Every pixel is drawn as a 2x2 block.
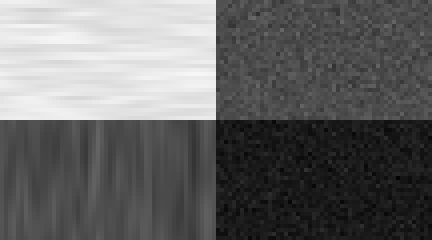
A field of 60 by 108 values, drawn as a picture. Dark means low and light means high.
The table splits into 2 rows of 2 panels. Panel 1,1: very high, streaked across, faint in contrast. Panel 1,2: low, fine-grained, faint in contrast. Panel 2,1: low, streaked downward, faint in contrast. Panel 2,2: very low, fine-grained, faint in contrast.
